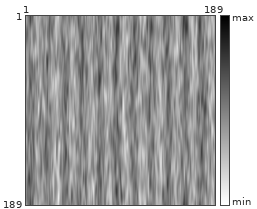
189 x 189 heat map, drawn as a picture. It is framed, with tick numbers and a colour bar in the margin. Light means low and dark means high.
Stripes: upright, repeating 11 times. Grain: streaks running down. Histogram: bell-shaped.
